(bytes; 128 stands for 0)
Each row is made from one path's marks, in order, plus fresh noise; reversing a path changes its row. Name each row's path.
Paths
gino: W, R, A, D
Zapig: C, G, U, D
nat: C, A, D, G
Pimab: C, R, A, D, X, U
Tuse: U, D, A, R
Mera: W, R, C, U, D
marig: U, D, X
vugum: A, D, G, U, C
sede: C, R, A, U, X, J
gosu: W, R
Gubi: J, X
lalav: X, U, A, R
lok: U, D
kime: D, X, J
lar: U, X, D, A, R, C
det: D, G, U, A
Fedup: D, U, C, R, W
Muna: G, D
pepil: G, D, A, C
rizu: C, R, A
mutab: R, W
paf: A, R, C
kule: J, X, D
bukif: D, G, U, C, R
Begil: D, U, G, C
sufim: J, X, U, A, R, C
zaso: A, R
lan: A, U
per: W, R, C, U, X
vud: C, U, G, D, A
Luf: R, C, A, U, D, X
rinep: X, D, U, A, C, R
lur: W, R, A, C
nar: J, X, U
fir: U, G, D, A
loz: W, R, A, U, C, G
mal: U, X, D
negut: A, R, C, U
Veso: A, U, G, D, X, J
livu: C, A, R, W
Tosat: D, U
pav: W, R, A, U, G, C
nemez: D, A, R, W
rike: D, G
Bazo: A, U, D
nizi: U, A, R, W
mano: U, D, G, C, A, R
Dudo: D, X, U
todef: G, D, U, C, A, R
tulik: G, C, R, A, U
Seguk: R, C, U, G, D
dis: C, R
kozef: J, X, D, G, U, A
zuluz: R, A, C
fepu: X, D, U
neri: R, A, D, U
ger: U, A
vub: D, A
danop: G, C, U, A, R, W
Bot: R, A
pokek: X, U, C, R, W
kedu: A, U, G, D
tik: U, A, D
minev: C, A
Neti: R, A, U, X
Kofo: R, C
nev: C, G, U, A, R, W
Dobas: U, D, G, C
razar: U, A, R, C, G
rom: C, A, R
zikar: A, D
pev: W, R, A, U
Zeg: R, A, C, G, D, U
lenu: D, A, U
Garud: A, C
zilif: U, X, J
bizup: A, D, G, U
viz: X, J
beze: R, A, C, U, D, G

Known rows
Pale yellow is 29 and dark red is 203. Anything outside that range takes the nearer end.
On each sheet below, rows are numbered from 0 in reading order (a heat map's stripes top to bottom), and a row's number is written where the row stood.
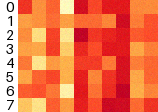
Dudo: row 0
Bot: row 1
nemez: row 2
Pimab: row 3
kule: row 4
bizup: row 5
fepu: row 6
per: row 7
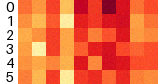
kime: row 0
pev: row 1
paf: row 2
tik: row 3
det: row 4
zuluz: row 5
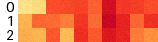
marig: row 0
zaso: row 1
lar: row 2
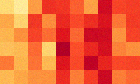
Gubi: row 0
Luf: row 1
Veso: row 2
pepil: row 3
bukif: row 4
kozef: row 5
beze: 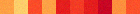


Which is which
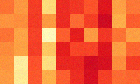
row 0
neri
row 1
negut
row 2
Kofo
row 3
Zeg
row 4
gino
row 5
mal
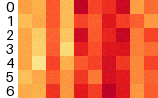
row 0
tulik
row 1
Dobas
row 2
pokek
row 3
pav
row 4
Zapig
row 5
vud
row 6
sede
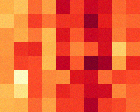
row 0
todef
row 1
zilif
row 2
rinep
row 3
lan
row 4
viz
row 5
lok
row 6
razar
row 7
Tuse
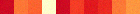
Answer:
Tosat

